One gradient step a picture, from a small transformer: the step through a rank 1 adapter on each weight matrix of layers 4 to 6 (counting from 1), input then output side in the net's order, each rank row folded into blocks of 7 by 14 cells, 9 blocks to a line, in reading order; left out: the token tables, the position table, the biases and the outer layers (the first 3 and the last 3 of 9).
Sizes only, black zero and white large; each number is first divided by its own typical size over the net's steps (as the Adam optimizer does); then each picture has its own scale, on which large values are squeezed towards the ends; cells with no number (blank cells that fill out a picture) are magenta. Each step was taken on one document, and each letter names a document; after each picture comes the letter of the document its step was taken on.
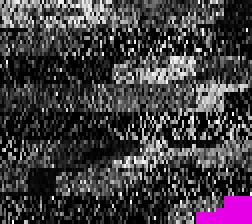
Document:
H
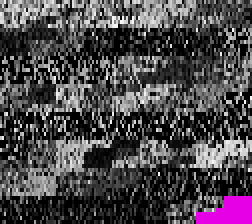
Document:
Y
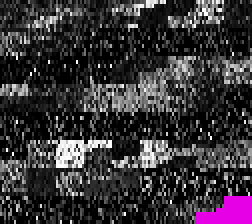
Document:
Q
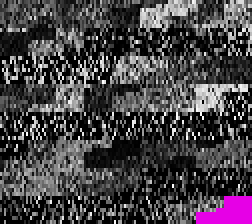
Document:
Y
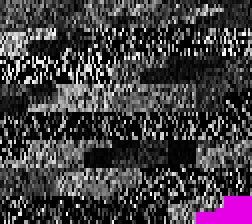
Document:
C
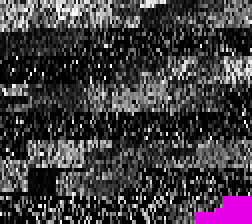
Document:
Q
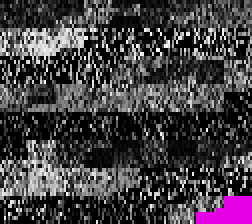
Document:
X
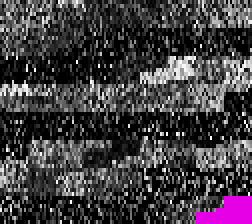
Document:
Q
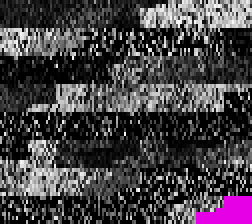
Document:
C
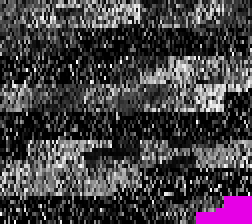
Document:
Q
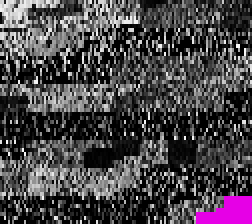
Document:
C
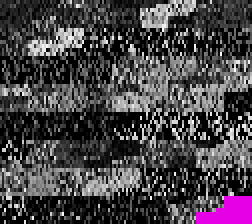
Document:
H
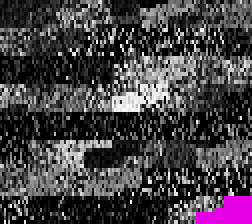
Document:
H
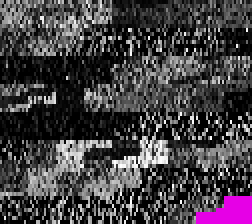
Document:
H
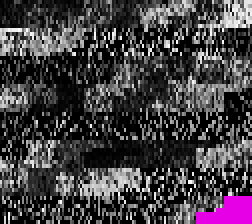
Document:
X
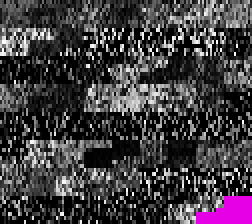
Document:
X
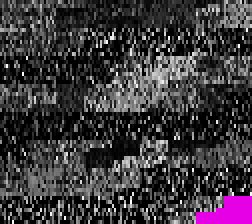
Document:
H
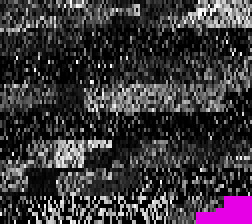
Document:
Q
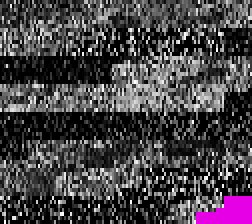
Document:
H
